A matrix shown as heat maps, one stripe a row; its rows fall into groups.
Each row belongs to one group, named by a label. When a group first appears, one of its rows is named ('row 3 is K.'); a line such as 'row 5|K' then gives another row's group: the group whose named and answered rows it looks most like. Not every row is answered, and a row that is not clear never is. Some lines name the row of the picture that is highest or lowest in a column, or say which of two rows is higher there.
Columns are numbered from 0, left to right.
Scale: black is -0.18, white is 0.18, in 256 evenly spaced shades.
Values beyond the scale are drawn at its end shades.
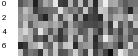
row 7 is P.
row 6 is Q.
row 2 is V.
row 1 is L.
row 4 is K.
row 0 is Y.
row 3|K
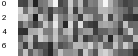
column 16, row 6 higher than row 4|Yes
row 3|Y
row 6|P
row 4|Q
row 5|K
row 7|L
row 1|Y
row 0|Y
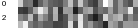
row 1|Q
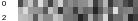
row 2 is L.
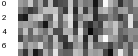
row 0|Y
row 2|Q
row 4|V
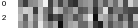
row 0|Q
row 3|K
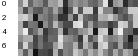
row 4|L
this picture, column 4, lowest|3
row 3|P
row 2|Y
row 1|P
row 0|L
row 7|P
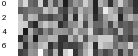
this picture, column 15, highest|5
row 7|Q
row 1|Y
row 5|Y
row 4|P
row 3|K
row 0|L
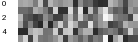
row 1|Y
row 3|P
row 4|Q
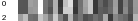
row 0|Q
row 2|K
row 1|Q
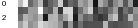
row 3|K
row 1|Q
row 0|L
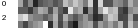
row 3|Q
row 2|V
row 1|Y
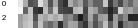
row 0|K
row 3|K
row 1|P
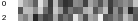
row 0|K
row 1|L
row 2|P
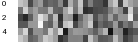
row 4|L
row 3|Q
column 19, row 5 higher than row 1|Yes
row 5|K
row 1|V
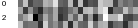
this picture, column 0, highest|3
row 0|Y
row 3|P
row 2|Y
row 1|P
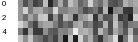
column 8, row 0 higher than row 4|Yes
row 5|V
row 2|Q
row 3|K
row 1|K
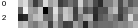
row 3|K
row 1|V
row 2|Q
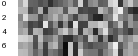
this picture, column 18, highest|0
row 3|P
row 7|V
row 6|V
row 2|V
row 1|L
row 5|K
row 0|V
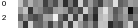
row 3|P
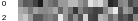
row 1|V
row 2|L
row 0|P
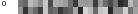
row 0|Q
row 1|P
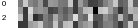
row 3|Q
